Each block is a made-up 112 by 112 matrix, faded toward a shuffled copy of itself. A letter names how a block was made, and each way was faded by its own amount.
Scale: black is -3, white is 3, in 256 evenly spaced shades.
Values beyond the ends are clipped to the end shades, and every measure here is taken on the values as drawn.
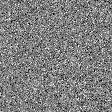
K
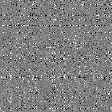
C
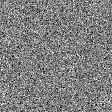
K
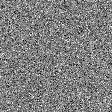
K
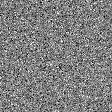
K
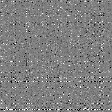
C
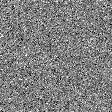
K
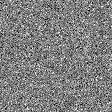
K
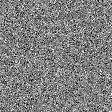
K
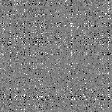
C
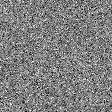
K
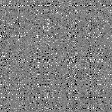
C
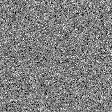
K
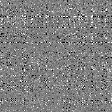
C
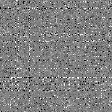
C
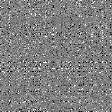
C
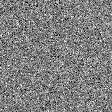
K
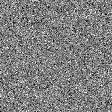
K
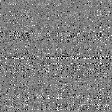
C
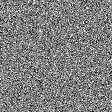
K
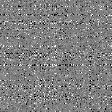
C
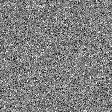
K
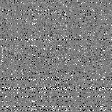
C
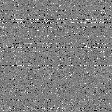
C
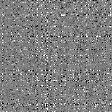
C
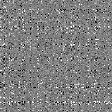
C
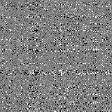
C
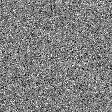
K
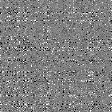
C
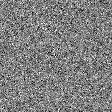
K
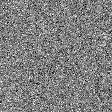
K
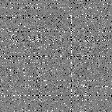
C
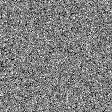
K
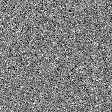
K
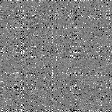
C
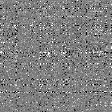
C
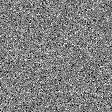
K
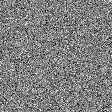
K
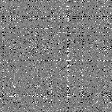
C
